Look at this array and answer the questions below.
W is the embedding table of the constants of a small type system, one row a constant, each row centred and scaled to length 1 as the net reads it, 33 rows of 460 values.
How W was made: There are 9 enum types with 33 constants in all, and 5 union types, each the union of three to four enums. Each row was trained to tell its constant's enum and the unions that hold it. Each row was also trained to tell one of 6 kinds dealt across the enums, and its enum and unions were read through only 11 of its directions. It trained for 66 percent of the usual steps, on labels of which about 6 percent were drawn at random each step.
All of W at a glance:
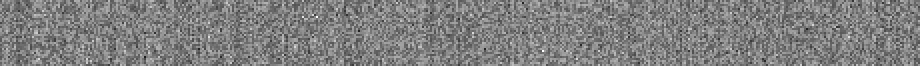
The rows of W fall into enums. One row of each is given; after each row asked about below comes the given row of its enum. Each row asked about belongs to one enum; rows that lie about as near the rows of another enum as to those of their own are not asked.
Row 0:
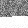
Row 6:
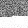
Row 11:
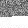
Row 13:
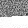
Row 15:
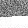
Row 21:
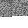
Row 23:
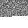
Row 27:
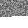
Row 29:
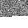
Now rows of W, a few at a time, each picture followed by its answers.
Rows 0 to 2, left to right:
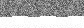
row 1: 27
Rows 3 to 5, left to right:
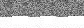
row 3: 29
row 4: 21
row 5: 21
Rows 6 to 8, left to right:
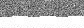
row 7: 0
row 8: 0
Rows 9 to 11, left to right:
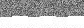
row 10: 23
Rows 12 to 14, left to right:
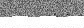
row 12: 23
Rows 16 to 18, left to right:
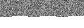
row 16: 15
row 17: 0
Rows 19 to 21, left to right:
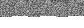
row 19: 27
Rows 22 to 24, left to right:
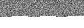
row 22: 13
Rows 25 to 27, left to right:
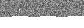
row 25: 27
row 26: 6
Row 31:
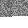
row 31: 29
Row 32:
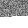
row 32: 23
